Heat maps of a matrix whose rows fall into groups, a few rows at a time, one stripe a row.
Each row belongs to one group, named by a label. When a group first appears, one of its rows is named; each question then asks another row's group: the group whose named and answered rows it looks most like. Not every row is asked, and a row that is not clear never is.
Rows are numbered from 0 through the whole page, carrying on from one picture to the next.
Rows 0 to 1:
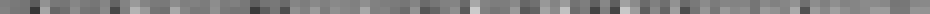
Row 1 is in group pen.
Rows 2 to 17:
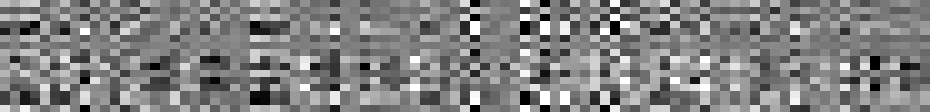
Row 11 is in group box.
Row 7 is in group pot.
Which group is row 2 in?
pot
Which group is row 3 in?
pen
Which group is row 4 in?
pot
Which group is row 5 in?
pen
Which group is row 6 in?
pen
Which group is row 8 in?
pen
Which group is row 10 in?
box
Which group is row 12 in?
pot
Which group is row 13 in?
box
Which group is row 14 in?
box
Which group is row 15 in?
pen
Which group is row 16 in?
pen
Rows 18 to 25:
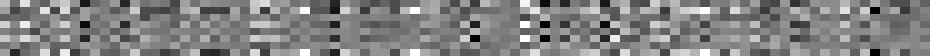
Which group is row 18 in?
pot
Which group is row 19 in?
box
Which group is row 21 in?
pot
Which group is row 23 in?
pot
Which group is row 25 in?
box
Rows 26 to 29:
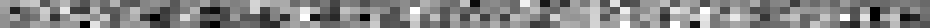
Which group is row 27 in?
box
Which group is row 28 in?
box
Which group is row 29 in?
box
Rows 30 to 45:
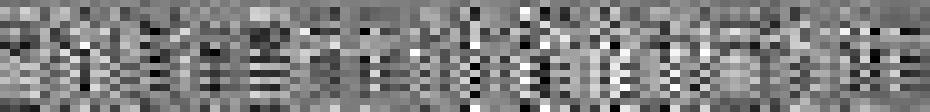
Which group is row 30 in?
pen
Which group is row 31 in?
pot
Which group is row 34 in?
box
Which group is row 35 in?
pen
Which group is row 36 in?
pen
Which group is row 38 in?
box
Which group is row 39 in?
pot
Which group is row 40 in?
box
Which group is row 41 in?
pot
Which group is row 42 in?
box
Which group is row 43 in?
pot
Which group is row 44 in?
pen
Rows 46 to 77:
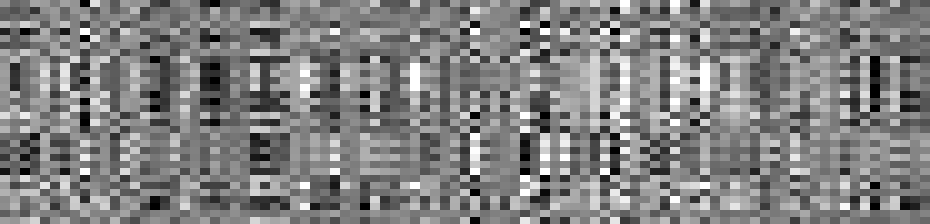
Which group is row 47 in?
pen
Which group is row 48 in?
pen
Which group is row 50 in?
pen
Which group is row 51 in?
box
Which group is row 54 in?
box
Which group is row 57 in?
box
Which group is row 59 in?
box
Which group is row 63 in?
box
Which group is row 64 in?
pot
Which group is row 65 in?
pen
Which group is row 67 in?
pen
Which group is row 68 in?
pen
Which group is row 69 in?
pen
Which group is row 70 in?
pen
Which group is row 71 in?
pot
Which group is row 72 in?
box
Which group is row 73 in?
pot
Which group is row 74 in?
box
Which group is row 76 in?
pen
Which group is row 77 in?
pot
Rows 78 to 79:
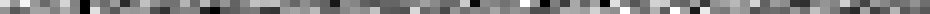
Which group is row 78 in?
pot
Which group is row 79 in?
box
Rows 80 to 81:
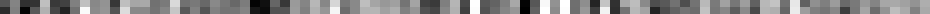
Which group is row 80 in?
pen
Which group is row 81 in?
pen
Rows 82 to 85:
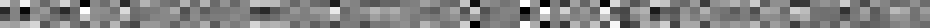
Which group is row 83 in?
pen
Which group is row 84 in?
pen
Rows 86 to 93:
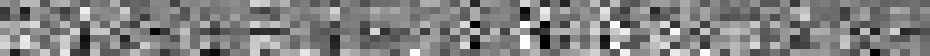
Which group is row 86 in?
pot
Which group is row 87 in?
pen
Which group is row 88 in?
pen
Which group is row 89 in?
pot
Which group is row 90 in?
box
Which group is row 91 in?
pot
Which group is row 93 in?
box
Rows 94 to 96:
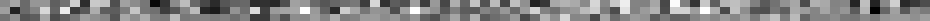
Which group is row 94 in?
box
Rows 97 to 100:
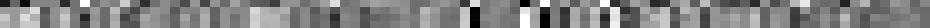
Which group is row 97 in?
pen
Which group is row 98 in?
pot
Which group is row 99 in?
pot
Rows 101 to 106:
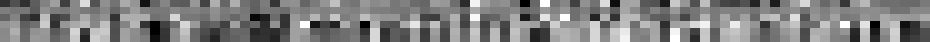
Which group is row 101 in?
pen
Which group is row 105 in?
box
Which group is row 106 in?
box
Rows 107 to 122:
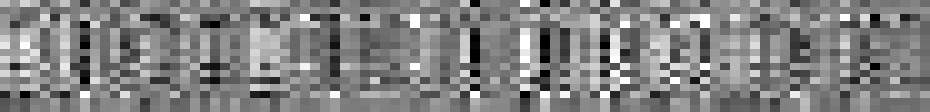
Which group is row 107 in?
pot
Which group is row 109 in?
box
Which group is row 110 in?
box
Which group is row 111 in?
pot
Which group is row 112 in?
pot
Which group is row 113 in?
pot
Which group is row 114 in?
pot
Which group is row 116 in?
box
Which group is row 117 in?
pot
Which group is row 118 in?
box
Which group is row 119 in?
pot
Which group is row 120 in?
pen
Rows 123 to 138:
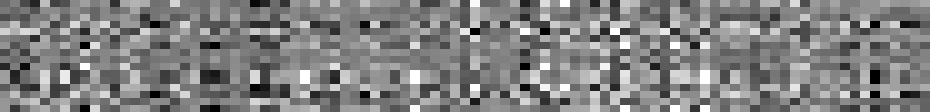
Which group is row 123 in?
pen
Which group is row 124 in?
pen
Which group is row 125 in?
pen
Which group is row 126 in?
box
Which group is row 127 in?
pot
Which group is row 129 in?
box
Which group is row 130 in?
pen
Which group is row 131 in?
pen
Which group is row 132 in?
pen
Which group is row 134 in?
box
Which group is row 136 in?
box
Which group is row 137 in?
pot
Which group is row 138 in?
box
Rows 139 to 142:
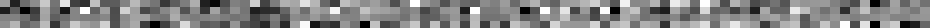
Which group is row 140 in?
pen
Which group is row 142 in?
box
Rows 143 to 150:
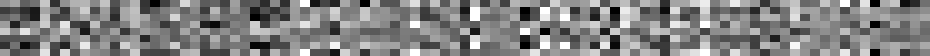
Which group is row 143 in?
box
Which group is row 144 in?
pen
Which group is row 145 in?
pen
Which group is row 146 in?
box
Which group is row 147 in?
pot
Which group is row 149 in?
pen
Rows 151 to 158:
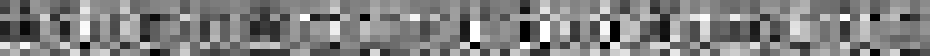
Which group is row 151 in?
pen
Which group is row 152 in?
pen
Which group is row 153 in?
box
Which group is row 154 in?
pen
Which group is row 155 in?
pen
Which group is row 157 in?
pot
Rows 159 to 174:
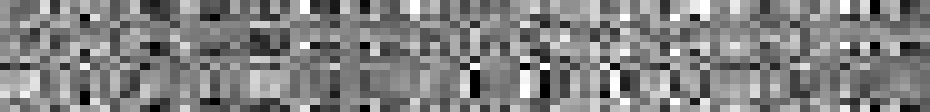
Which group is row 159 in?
box
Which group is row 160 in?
box
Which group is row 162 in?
pot
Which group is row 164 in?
pen
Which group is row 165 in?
box
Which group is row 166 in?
box
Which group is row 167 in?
pot
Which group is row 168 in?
pen
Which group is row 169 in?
pot
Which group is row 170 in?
pot
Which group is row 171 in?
pot
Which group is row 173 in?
box
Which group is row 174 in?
box
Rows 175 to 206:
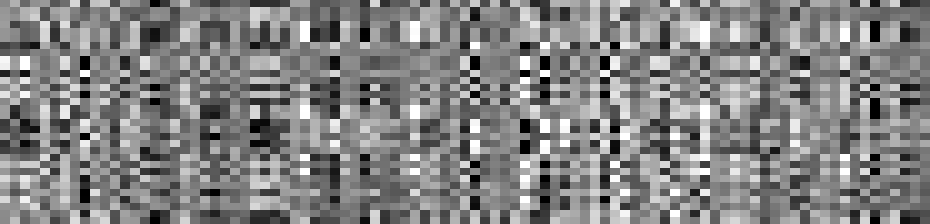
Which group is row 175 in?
box
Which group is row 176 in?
pot
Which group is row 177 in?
pot
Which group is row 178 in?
box
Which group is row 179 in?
box
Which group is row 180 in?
box
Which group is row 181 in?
pen
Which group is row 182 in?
pen
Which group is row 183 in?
pot
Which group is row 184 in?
pot
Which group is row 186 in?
pot
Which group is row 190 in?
box
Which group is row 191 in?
box
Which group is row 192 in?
pen
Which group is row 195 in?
pen
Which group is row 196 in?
pen
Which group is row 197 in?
box
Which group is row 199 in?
box
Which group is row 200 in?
pot
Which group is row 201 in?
pot
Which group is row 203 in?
pot
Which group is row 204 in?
pot
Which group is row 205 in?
box
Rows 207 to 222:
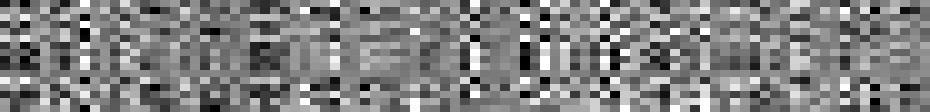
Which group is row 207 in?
pen
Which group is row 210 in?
pen
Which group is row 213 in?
pen
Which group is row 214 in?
pen
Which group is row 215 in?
pen
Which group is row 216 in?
pen
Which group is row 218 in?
pot
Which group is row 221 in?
box
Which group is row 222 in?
box
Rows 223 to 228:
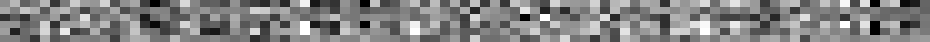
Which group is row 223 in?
box
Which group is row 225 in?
pen
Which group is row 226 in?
box
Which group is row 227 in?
box
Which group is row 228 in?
pen
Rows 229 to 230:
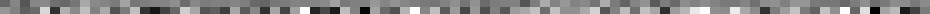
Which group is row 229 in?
pen
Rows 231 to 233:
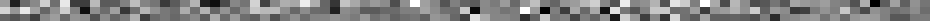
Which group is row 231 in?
box
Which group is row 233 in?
pen
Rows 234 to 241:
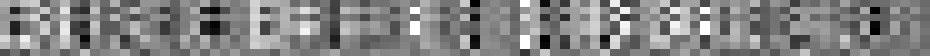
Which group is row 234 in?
pot
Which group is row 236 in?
pot
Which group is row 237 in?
box
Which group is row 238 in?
box
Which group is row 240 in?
pot
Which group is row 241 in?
pen
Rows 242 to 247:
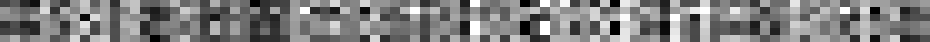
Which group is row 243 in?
box
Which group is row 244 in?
box
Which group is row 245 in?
pen
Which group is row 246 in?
pen
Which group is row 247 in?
box
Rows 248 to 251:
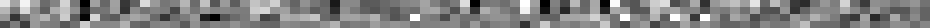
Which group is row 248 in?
pot
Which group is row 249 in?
pot
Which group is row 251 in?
pen
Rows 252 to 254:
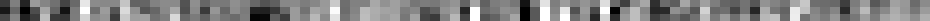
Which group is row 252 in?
pen
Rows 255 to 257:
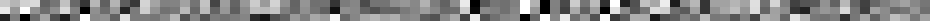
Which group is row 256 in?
pot
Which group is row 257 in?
pen
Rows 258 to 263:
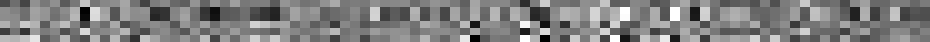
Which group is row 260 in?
box
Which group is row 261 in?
pot
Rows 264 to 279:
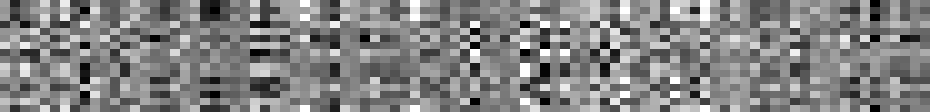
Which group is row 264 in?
box
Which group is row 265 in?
box
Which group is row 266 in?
box
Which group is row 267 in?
pen
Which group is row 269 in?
box
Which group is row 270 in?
pot
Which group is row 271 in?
pen
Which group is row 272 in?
pen
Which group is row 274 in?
pot
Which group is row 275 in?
box
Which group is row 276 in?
pen
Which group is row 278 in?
pot
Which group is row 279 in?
box
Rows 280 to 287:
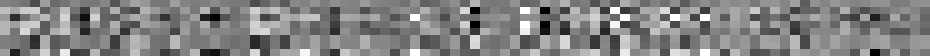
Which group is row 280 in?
pen
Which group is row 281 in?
pot
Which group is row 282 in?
box
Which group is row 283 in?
pot
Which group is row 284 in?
pot
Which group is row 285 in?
pen
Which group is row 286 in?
pen
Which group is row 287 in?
box
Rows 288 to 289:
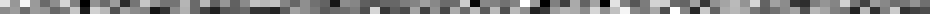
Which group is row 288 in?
pot
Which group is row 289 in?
box
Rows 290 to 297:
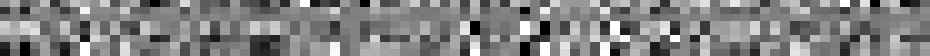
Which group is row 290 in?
box
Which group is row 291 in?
pen
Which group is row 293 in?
pot
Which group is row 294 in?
pot
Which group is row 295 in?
box
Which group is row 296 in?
pen
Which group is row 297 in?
pen
